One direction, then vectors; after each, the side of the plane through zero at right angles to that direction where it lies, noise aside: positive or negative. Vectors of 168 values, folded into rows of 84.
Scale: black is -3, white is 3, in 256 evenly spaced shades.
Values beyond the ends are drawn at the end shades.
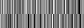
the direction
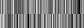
positive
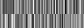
negative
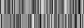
positive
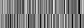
positive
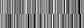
positive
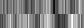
negative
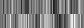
negative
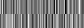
negative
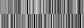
positive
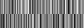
positive
